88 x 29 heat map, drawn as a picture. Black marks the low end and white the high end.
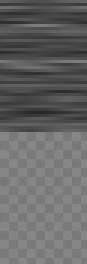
The table splits into 2 rows of 1 panel. Panel 1,1: low, streaked across. Panel 2,1: middling, checkered, faint in contrast.
